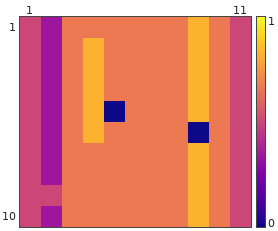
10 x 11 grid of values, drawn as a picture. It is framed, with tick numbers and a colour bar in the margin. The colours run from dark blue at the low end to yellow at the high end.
On average the colour sits 60% of the way up the scale. Two lone cells stand out, each far lower than its neighbours. The middle right is the roughest part.
